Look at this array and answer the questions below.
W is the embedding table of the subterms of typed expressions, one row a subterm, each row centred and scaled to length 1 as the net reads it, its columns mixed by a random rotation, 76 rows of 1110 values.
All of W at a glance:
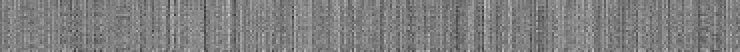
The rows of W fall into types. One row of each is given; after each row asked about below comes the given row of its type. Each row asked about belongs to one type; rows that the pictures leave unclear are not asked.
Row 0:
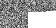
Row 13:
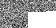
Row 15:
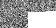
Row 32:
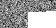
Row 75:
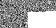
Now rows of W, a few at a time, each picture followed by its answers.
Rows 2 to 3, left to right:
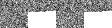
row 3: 0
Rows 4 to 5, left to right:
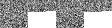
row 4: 13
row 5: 15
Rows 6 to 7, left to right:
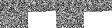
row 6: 0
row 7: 0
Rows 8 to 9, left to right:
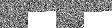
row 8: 15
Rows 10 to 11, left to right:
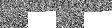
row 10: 15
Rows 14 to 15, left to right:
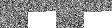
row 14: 0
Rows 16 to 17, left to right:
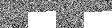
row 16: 13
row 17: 32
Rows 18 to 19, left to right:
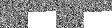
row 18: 0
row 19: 75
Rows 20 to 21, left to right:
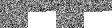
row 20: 32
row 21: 13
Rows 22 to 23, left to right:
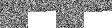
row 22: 0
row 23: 32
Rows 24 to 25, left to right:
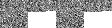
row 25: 15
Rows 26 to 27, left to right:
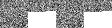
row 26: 15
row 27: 13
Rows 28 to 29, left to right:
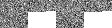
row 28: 15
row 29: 32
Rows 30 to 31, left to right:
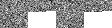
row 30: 32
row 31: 13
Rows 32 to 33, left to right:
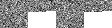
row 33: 13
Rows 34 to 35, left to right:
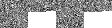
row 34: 32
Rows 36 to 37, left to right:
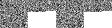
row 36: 75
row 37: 13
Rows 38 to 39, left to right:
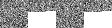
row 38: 15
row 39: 15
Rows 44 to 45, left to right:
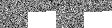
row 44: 32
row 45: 13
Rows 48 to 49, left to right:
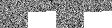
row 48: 32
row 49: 13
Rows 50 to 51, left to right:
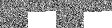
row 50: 15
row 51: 75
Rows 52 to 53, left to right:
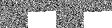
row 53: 75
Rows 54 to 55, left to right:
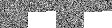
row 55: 32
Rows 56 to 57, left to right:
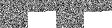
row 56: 13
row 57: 0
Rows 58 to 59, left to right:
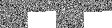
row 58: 75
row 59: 13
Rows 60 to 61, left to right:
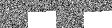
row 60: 13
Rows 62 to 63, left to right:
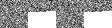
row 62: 32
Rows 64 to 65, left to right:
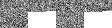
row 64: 15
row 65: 0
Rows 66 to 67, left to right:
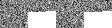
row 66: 75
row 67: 32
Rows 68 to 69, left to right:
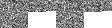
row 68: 13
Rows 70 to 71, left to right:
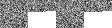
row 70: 13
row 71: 32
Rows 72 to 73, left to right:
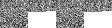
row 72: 15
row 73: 15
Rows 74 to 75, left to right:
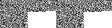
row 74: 75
